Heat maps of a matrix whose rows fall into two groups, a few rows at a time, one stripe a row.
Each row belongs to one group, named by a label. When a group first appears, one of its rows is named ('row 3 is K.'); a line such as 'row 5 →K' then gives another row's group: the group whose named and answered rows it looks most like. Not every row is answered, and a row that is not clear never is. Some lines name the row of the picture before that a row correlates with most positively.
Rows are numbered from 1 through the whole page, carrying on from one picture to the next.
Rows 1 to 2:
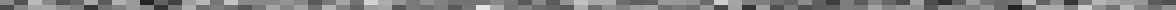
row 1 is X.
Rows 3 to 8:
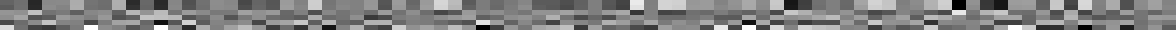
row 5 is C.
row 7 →X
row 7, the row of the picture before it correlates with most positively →2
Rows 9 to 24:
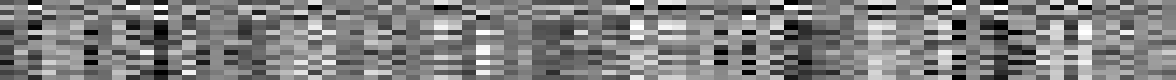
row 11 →X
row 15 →X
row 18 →X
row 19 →X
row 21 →X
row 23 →X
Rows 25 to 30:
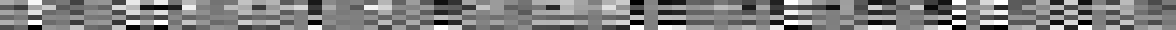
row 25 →C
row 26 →X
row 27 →C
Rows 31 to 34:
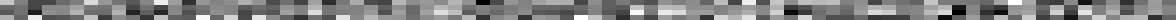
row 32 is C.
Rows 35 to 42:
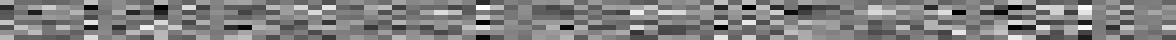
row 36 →X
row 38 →X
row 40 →X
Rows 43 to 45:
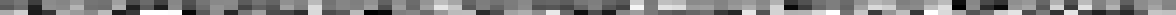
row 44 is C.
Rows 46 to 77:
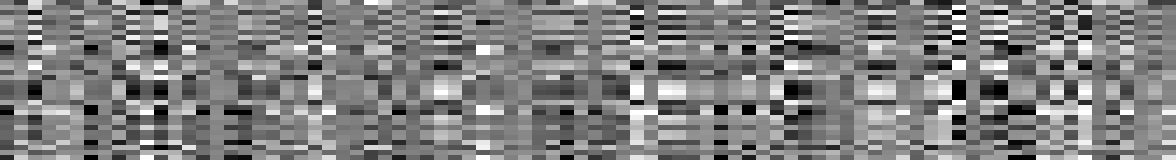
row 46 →X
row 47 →C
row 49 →C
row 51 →C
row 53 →C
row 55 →X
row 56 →X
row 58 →C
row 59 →C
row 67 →X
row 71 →X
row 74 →X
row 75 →X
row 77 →X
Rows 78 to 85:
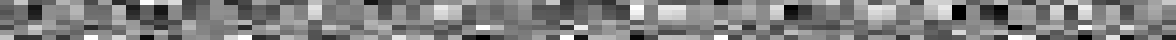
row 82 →X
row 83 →X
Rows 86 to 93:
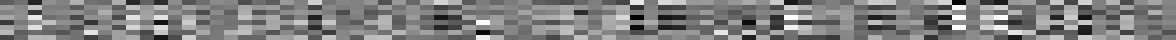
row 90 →X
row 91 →C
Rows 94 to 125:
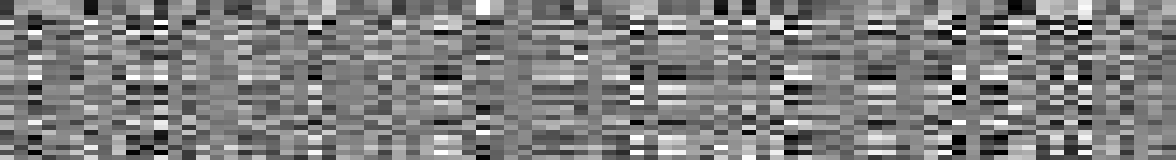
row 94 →X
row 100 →C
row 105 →X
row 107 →C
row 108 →C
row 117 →X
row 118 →C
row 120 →X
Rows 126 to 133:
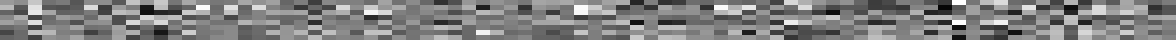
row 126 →C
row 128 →X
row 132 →X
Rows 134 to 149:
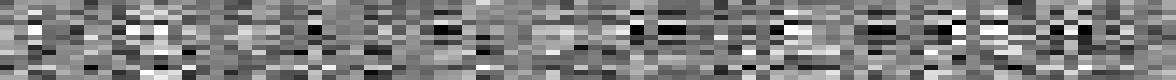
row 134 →X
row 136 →C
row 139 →C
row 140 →C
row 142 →C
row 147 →X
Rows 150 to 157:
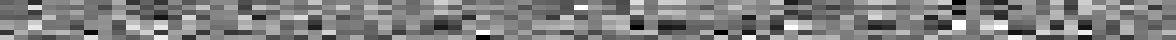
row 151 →X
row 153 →X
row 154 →C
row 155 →C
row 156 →X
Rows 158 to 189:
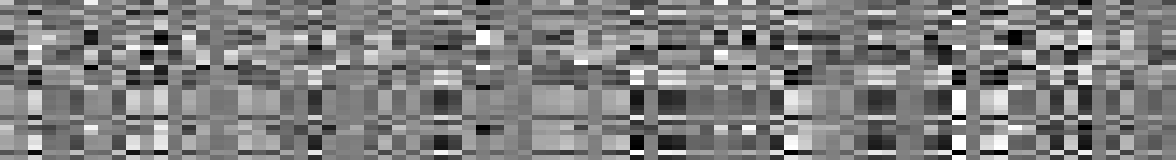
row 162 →C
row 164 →X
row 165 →X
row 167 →C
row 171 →X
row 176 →C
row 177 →C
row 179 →C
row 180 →C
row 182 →C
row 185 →C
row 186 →C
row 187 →C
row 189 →C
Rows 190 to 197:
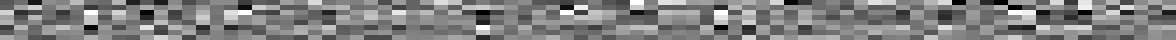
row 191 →X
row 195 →X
